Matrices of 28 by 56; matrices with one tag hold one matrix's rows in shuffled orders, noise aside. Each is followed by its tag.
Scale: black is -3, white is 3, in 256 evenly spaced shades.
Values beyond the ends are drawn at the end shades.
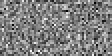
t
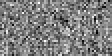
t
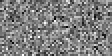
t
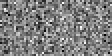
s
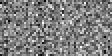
s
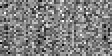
s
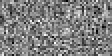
t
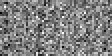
s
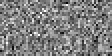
t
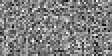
t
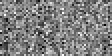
s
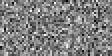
t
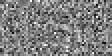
t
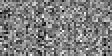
s
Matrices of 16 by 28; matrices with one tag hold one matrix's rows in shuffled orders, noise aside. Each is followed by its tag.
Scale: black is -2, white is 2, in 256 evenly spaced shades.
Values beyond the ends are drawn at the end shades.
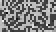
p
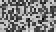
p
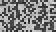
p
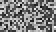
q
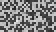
q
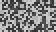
p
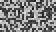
q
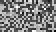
q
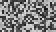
p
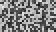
p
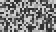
q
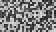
q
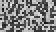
p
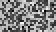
p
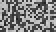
p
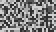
q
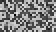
q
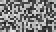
q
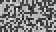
q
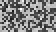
p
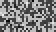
q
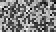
p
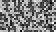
q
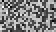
p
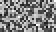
q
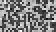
p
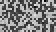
p
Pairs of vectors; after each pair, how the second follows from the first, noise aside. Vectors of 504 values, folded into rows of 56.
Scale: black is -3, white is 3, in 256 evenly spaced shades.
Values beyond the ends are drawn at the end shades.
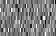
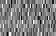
wrapped around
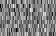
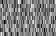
wrapped around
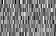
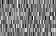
wrapped around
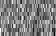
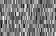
wrapped around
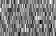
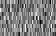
sign-scrambled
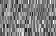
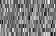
wrapped around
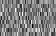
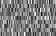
wrapped around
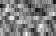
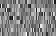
sign-scrambled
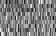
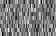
sign-scrambled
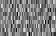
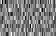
wrapped around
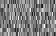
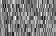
wrapped around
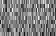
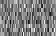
wrapped around
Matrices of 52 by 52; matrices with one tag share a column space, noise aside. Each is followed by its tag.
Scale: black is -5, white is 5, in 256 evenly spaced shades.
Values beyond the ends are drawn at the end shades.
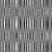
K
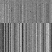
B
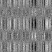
K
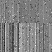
B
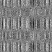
K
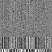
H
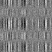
K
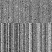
B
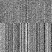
B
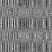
K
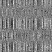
K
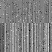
B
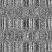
K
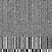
H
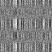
K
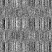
K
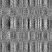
K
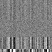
H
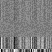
H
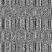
K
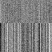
B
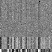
H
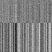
B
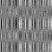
K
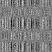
K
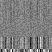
H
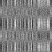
K
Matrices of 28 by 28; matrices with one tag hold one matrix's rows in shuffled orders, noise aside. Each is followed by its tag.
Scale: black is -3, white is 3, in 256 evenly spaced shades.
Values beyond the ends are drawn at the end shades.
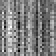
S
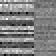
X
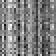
S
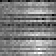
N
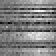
N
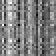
S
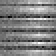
N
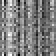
S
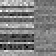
X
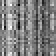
S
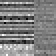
X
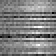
N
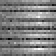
N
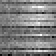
N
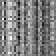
S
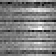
N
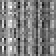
S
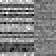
X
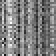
S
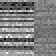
X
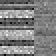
X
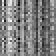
S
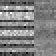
X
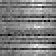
N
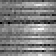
N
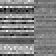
X
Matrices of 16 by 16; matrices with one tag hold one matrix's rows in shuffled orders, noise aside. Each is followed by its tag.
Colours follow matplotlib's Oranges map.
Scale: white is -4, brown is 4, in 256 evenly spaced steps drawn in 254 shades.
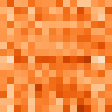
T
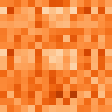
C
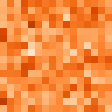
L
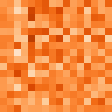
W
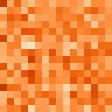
L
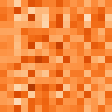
W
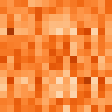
C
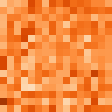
L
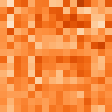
T
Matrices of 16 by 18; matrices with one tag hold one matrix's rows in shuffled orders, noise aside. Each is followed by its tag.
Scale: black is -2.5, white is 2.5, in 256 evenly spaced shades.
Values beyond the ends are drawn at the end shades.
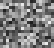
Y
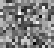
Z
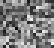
Y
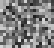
Z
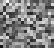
Y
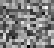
Y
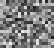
Z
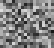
Z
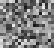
Z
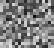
Z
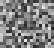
Z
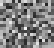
Z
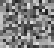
Z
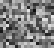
Y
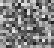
Z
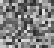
Z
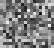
Z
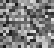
Y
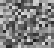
Z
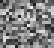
Y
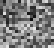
Y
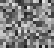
Z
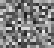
Z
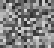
Z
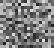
Z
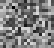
Z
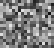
Z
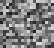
Y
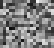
Y
